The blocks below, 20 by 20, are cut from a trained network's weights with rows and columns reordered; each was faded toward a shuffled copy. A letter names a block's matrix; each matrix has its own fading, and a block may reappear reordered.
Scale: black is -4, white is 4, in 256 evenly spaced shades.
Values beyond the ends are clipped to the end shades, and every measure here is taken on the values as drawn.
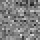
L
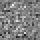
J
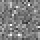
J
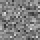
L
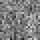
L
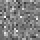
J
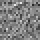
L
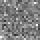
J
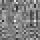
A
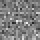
J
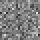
L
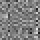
A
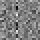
A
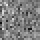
L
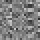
A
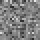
L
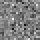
L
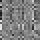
A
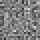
L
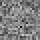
L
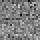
J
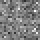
J
